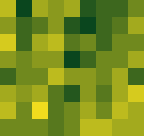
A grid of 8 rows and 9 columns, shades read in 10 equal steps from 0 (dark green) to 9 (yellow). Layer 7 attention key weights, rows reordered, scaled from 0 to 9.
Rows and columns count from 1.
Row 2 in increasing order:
0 1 2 2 3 3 5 5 6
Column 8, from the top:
2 3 4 4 6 6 7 6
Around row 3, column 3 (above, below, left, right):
3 5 2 7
